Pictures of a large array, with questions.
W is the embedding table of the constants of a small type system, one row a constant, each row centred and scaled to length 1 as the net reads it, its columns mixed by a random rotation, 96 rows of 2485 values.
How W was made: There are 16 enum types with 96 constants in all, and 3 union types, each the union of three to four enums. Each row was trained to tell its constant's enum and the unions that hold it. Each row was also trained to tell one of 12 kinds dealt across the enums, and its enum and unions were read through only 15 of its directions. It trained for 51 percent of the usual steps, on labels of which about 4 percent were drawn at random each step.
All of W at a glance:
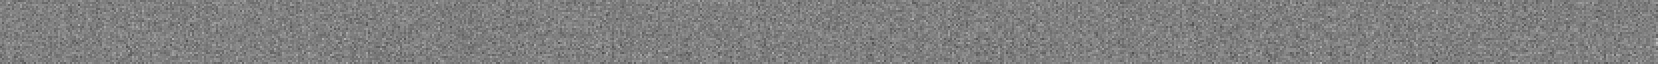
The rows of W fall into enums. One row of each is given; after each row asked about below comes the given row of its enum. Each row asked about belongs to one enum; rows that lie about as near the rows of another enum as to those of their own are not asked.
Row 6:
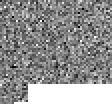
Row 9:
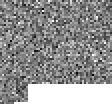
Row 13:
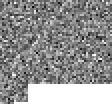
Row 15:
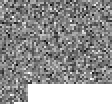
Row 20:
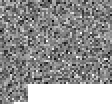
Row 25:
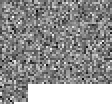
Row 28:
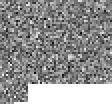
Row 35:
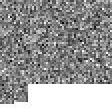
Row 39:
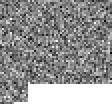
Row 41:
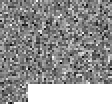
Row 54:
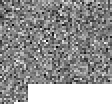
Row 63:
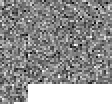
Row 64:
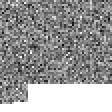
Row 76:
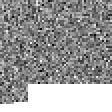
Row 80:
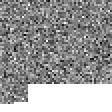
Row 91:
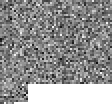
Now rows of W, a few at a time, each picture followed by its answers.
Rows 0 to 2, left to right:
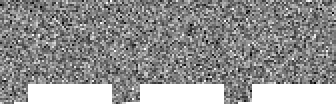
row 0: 13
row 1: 80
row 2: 63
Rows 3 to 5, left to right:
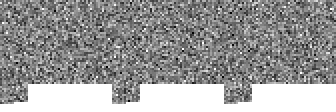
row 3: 28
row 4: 91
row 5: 91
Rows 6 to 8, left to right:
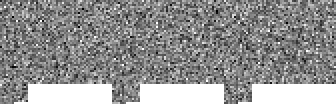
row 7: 28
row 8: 35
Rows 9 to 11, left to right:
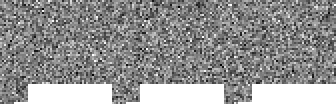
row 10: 15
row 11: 28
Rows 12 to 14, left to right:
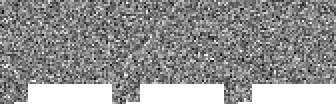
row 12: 9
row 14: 76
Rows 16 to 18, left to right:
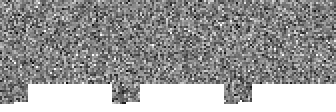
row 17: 15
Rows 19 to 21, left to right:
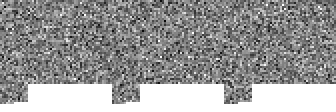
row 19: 41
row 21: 39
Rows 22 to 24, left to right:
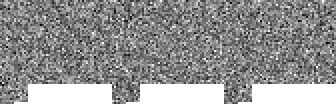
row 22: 64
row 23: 9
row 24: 35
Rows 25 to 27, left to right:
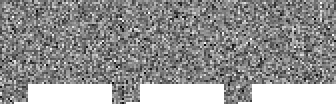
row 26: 64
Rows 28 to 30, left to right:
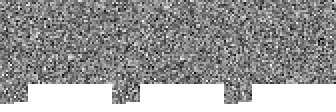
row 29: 54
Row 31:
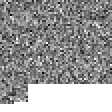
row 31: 13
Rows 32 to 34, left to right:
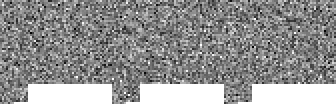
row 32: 76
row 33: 39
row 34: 54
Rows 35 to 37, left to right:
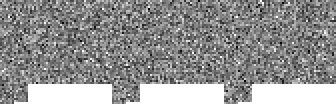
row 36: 64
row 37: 15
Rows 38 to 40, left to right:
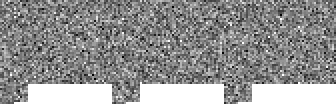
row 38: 9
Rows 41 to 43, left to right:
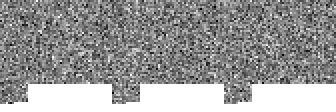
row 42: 64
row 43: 15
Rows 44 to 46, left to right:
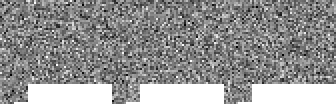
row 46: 15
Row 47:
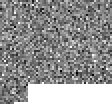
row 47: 9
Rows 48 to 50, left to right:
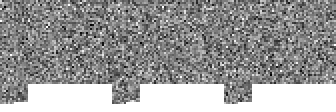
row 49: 6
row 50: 76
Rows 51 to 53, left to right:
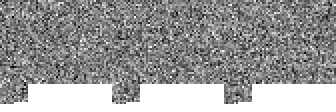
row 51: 6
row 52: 15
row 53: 28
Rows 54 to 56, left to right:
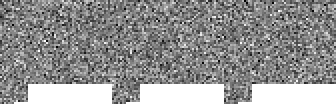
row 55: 9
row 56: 63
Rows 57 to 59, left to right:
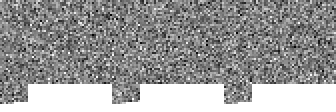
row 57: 35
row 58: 80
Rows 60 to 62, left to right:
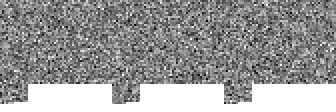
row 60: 28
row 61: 9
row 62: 39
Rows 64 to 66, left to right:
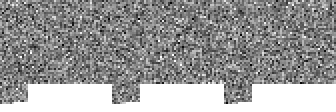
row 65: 20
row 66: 28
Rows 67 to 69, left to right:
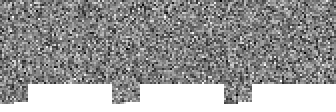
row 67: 25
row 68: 80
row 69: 54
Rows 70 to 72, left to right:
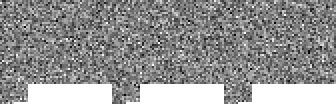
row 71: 54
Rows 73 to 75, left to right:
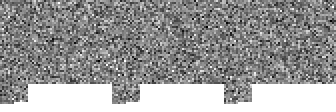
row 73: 35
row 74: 91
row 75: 64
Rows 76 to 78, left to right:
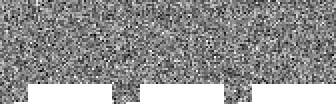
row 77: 25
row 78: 80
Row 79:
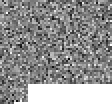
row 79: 76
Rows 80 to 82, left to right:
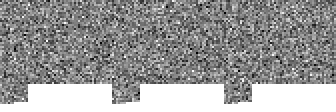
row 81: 80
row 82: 6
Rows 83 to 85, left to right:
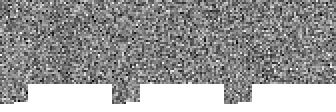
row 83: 63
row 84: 64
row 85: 91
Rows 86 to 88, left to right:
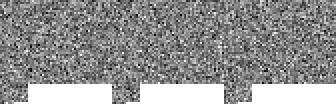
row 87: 39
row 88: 76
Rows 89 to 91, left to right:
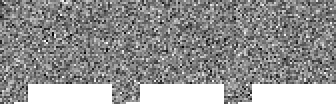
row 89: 54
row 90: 80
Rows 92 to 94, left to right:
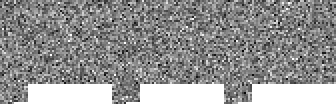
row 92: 39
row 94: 54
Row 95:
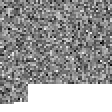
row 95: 76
